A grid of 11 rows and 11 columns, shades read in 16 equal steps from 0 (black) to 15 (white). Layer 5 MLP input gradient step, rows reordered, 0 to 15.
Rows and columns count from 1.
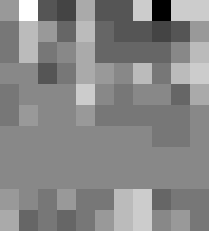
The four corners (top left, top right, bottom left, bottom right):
9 12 10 7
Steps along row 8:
same same same same same same same same same same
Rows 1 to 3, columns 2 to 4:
15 5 4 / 11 9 6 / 11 7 8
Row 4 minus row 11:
-2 2 -2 1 3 0 -3 -1 -1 2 5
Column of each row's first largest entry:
2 2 2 11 5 2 1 1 1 8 8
